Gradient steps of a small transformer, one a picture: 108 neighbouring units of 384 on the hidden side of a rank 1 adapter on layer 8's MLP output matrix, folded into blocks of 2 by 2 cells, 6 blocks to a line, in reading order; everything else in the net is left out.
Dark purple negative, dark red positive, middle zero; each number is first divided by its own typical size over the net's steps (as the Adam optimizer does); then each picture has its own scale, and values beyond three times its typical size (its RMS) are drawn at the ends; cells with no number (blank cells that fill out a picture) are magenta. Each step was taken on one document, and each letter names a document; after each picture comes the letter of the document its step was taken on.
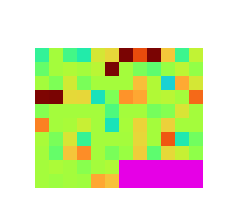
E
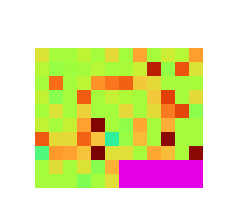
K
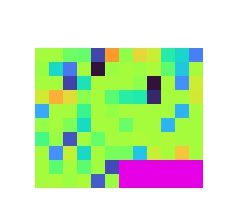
E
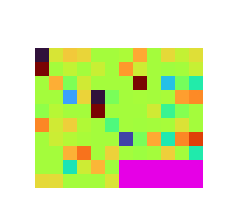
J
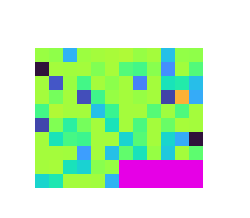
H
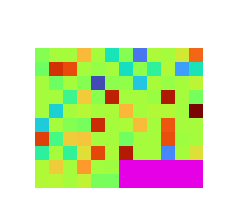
K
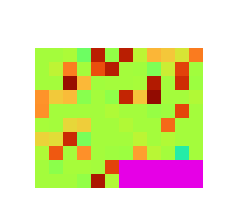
E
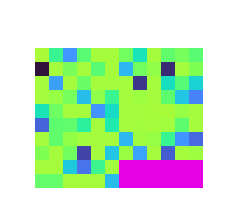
J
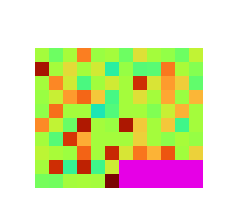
H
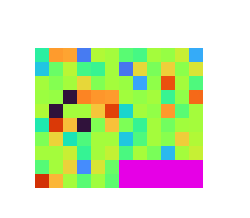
H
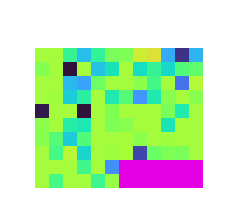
E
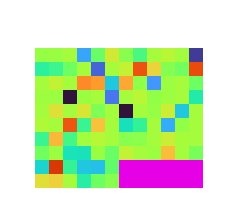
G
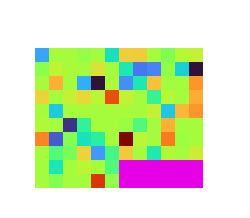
K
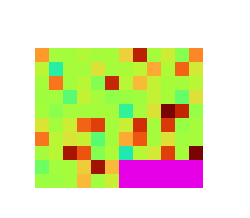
K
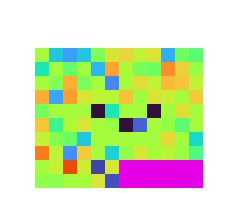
H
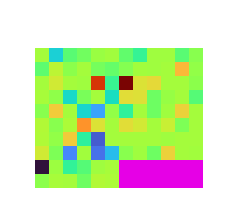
G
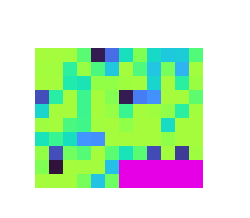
E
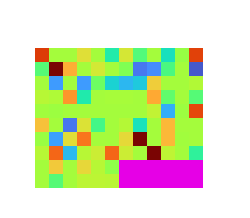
K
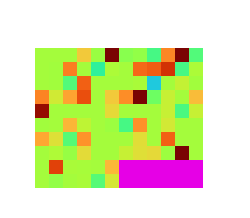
E
